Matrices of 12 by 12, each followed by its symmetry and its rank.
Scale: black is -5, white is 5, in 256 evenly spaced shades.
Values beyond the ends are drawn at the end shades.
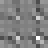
symmetric, rank two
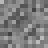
symmetric, full rank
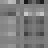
neither, rank one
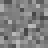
antisymmetric, full rank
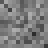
symmetric, full rank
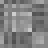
symmetric, rank two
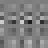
neither, rank one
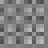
symmetric, rank one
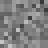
antisymmetric, full rank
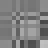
symmetric, rank one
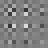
symmetric, rank one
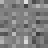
neither, rank two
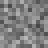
antisymmetric, full rank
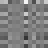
neither, rank one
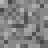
symmetric, full rank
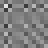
symmetric, rank two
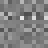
neither, rank two
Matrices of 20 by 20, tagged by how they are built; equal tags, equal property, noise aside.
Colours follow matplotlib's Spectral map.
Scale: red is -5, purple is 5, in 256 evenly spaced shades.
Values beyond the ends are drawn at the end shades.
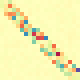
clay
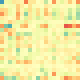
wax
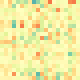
wax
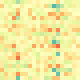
wax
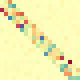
clay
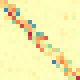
clay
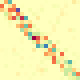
clay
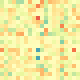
wax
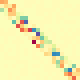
clay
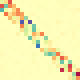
clay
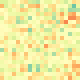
wax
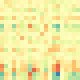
wax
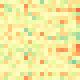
wax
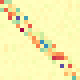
clay
